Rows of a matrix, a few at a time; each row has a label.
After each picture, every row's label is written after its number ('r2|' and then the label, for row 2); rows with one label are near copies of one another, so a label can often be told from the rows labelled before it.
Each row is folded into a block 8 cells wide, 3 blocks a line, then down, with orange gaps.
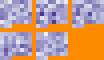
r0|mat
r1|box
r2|box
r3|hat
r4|mat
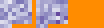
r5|mat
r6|hat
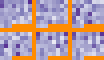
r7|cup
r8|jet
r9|box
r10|box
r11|cup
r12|cup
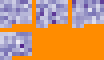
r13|jet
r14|box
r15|cup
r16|hat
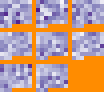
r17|box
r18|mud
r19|box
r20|mat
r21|hat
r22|mat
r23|cup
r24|hat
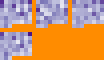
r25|cup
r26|mud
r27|cup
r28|cup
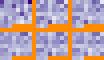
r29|cup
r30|jet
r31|jet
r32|jet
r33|jet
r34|jet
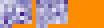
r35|hat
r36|cup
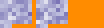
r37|mat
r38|mat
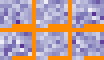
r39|box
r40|mat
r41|hat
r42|hat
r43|mat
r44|mud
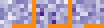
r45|mat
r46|box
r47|mud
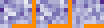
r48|mud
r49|mud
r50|cup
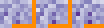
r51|box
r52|box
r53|box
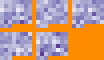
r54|hat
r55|mat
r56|hat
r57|jet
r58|hat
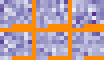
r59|mud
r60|cup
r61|hat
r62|mud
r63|jet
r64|jet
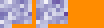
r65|mat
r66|mat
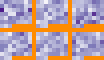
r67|mud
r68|mat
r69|hat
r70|mat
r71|mat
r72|mud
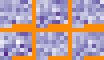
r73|jet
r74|hat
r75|jet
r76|hat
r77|jet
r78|hat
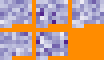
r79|mat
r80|box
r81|mat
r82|jet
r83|mud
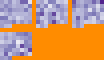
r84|jet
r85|box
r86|cup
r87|hat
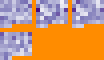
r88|jet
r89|mud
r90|mud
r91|cup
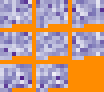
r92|jet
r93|cup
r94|mud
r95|jet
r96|mat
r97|mud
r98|hat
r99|hat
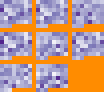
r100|mud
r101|mud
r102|box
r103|mud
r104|hat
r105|mud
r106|jet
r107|hat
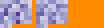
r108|box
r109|box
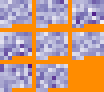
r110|mat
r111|jet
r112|hat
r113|hat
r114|mat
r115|mat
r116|cup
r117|box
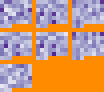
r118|mud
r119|box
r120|cup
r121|box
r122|box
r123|cup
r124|mat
